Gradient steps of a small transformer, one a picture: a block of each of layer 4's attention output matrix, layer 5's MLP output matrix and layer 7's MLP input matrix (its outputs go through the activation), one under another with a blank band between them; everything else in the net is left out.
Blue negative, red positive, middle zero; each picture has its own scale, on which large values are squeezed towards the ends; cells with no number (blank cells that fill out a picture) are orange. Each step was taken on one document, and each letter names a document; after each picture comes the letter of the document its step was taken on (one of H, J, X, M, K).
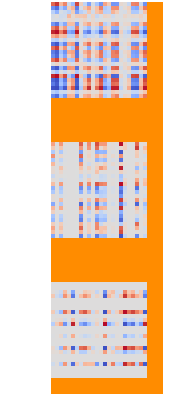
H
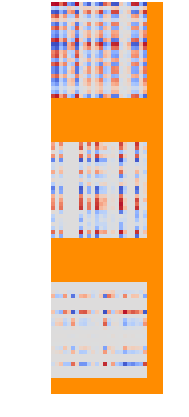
H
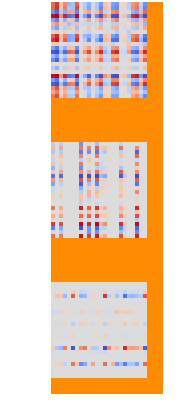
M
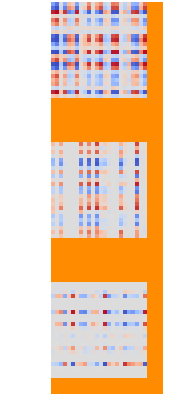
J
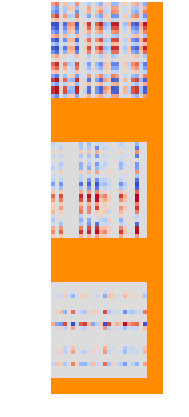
J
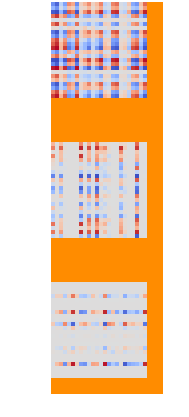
M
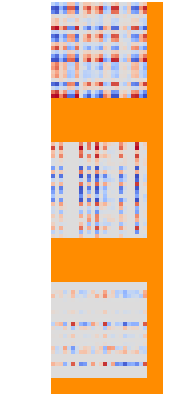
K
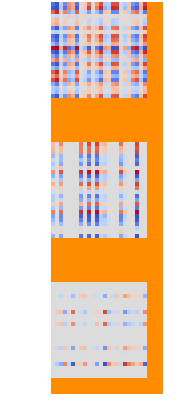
J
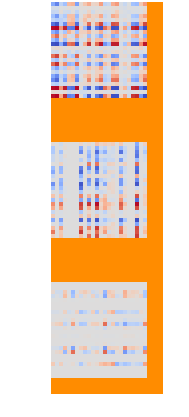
K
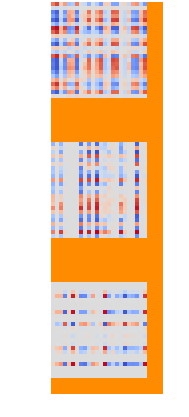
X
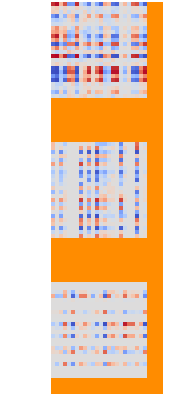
X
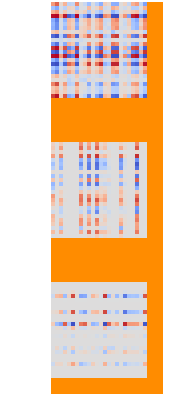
J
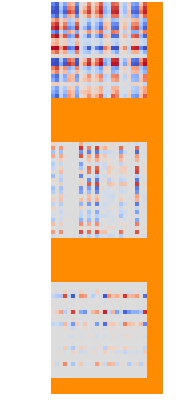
X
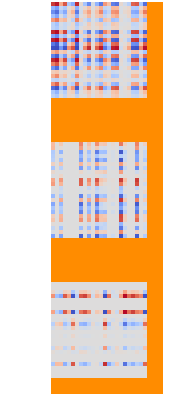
H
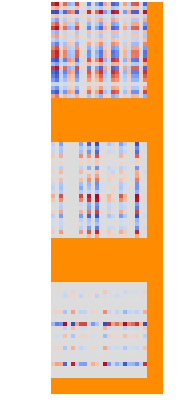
X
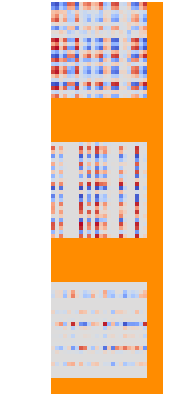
M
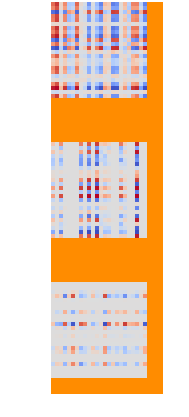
J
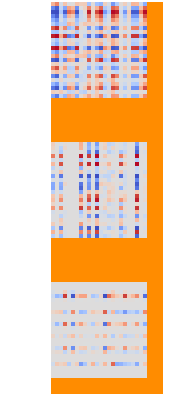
X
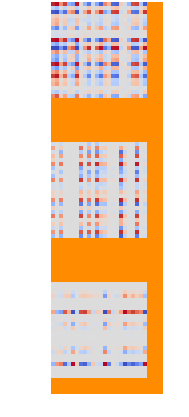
H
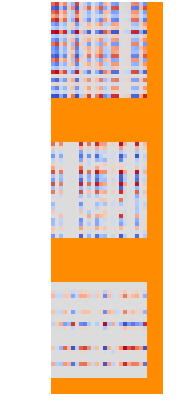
H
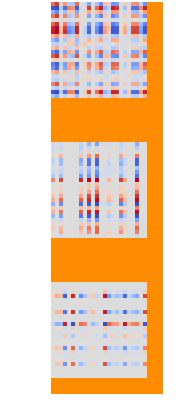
X
